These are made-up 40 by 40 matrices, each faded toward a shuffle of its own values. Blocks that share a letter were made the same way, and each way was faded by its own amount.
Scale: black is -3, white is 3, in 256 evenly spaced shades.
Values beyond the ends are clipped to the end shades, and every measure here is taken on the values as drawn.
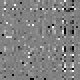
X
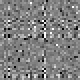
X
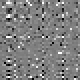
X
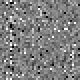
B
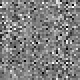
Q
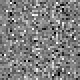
B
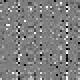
X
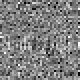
Q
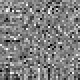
Q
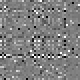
X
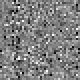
B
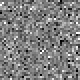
B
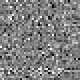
Q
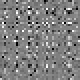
X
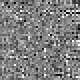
Q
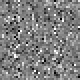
B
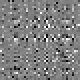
X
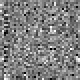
Q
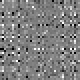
X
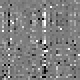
X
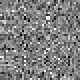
Q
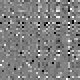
X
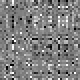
X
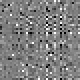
X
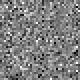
B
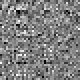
Q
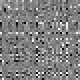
X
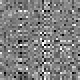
X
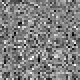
Q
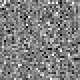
B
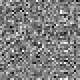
Q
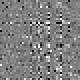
X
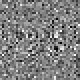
Q
